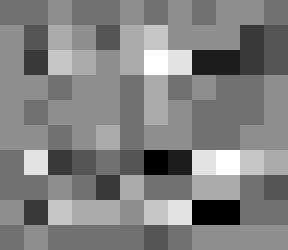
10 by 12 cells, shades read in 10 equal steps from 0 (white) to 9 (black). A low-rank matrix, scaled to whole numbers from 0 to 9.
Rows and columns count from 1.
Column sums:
44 48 41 43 46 43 39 41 48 47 48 47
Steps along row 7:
down up down down up up down down down up up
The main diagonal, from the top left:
5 6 2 4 4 5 9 5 9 4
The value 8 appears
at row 3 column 9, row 3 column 10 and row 7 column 8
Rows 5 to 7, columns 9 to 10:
5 5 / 5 5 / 1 0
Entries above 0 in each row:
12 12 11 12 12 12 11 12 12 12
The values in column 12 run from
3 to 6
